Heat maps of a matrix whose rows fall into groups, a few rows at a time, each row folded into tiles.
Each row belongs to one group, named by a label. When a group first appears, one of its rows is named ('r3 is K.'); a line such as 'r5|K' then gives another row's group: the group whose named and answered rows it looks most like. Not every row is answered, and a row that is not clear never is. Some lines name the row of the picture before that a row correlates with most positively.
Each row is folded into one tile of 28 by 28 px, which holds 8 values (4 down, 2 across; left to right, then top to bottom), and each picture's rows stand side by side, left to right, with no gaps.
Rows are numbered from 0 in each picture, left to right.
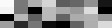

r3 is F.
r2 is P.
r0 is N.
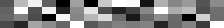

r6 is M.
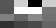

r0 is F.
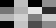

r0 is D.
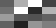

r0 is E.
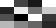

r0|M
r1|E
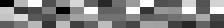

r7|E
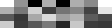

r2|D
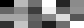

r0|D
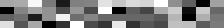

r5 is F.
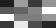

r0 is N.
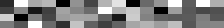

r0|E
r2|D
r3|E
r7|F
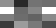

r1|E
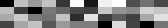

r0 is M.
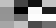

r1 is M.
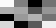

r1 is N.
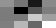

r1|N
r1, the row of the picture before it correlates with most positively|1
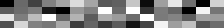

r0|N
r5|N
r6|F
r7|M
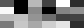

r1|F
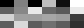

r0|N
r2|E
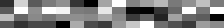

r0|E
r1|E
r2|P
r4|F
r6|E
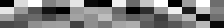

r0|M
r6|M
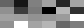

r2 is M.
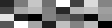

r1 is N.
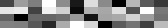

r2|F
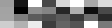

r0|F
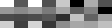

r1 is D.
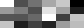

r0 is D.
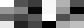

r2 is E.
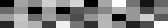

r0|D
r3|D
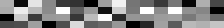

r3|M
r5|P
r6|P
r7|F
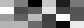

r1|E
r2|N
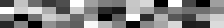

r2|E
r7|D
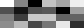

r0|F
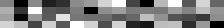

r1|P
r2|N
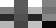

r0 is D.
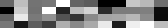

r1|E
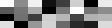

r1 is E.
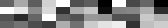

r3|F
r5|F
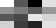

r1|D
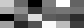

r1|N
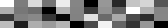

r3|N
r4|E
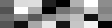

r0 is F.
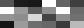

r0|P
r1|E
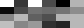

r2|D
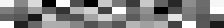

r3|M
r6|N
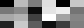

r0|D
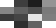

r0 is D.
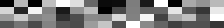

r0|M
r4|N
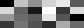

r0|M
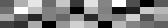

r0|E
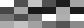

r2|M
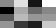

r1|D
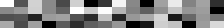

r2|E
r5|D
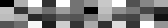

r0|M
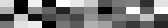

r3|F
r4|E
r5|E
